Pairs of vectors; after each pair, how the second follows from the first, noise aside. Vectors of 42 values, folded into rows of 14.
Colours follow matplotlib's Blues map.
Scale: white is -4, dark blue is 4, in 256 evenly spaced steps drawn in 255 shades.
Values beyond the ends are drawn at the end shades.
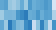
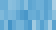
shrunk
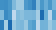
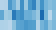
sign-scrambled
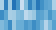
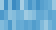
shrunk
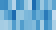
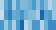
reversed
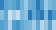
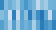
sign-scrambled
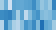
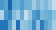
sign-scrambled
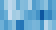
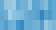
shrunk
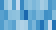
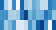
scaled up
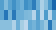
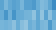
shrunk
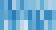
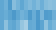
shrunk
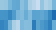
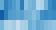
reversed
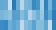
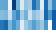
scaled up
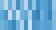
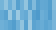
shrunk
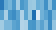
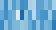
reversed
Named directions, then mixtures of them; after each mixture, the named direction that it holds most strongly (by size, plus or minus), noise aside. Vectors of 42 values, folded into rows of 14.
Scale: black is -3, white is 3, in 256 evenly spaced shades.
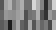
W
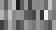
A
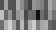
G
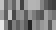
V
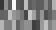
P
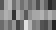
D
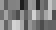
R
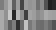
D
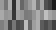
D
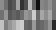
R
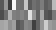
P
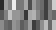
P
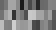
R
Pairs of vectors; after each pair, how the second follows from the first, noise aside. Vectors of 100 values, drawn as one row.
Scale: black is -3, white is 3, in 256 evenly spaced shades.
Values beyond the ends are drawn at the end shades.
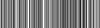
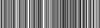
copied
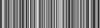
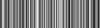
copied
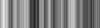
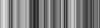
copied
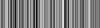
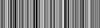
copied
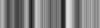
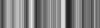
negated
